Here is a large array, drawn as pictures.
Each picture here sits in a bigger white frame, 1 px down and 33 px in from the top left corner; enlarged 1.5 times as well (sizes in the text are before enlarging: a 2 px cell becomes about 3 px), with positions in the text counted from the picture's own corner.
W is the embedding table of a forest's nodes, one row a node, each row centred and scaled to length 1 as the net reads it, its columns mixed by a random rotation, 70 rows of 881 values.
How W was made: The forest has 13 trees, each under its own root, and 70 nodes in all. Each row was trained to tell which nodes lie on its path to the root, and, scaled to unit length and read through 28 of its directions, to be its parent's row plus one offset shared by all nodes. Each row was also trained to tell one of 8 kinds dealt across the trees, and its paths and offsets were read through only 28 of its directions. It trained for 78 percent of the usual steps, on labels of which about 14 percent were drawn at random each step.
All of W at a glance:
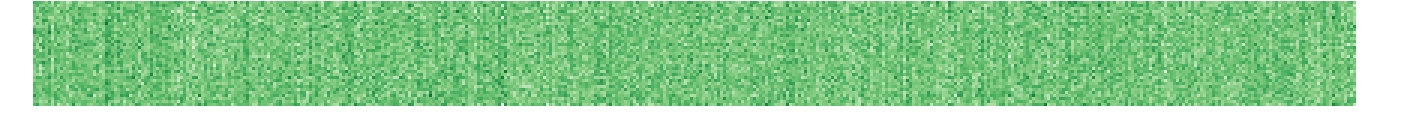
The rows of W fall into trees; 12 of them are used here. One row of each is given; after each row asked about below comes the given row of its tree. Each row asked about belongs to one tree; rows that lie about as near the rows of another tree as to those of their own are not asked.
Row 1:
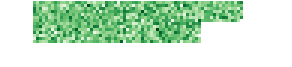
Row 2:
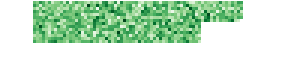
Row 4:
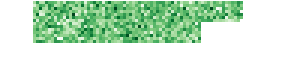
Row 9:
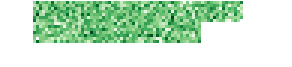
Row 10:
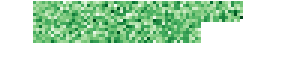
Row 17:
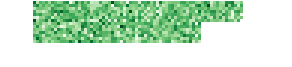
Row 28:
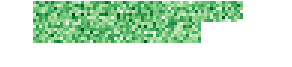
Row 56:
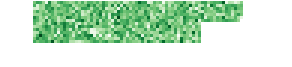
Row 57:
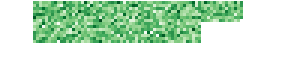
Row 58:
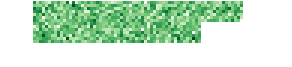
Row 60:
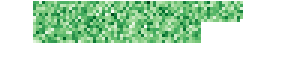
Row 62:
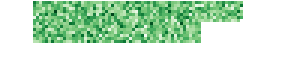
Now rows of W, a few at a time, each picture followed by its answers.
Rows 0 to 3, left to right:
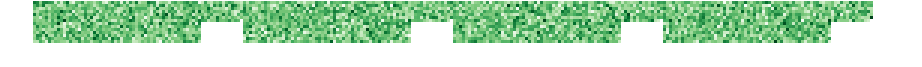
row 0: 60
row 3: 62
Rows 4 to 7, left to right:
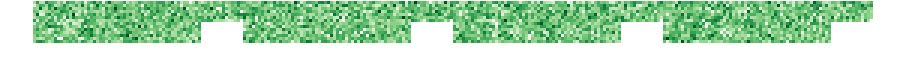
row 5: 57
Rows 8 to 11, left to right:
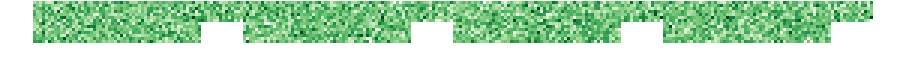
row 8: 2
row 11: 57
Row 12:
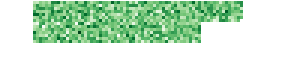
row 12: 17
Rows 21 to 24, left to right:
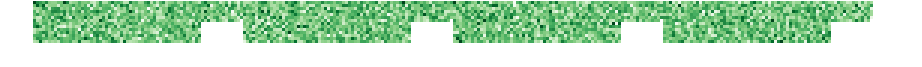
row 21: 57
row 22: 1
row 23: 62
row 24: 2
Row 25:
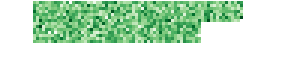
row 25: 17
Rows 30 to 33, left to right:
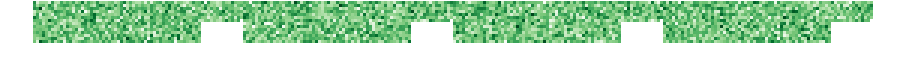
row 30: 4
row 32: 57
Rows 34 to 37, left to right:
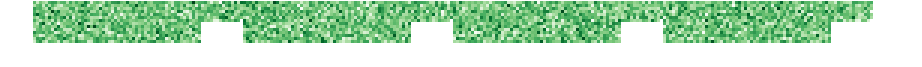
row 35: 57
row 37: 1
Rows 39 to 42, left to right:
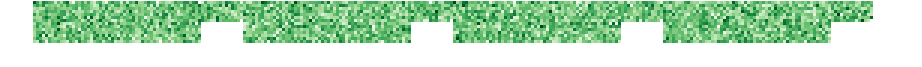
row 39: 60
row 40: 17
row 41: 62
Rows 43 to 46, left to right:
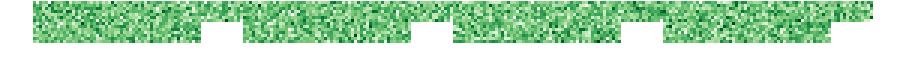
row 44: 2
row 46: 17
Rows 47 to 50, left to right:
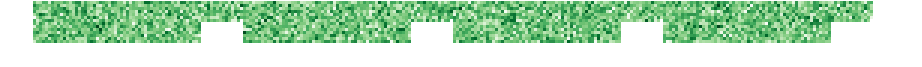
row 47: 17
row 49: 4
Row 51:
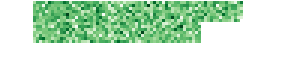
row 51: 9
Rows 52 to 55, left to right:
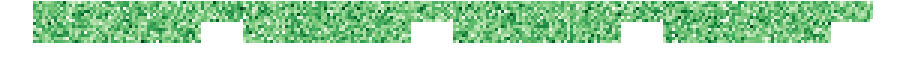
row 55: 1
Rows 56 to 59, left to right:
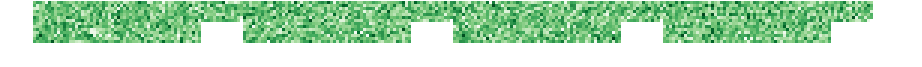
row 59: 28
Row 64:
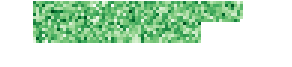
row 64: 1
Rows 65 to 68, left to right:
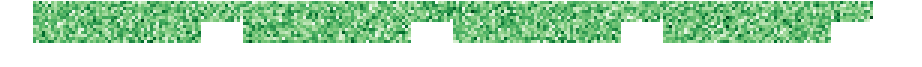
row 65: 2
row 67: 1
